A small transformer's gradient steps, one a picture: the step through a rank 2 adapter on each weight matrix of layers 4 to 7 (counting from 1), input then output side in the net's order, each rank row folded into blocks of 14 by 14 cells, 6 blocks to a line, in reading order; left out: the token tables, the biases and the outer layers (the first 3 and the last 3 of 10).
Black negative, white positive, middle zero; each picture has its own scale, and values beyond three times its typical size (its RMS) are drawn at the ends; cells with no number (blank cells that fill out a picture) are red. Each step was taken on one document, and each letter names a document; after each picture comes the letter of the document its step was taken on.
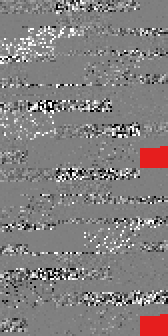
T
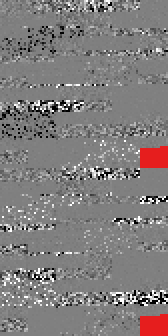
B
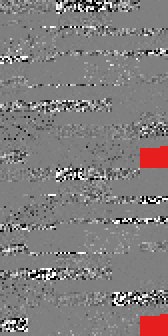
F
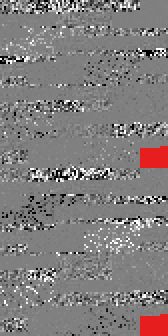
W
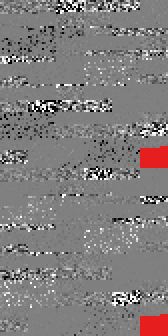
B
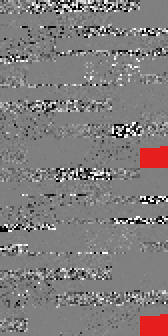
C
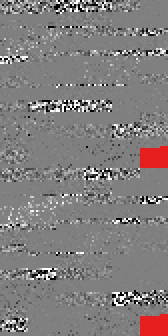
F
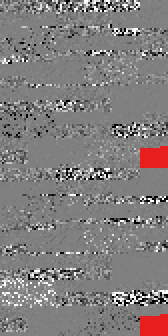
B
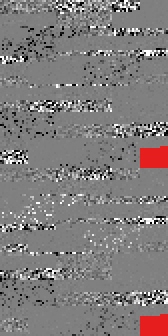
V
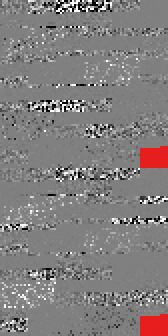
F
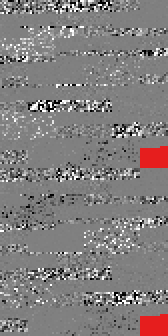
T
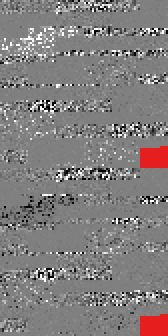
T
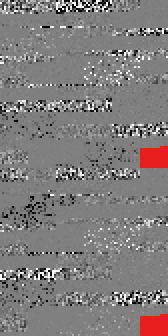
W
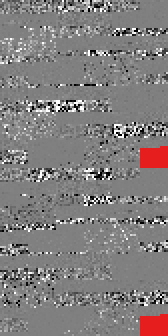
C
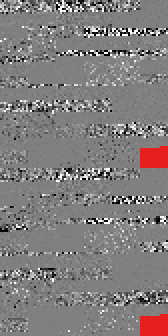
C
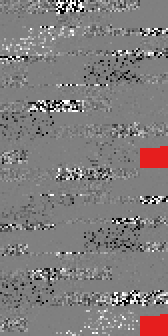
W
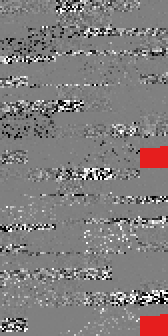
B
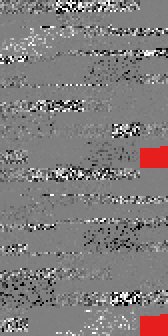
W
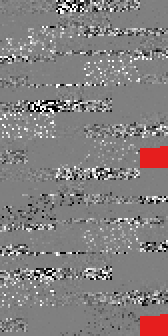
B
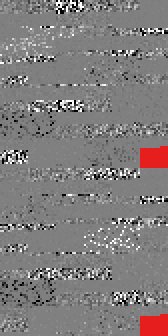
W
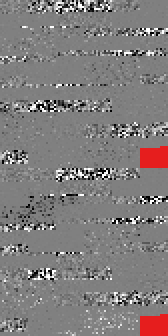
T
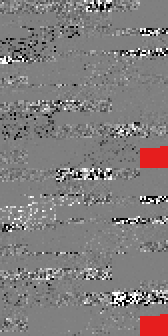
B
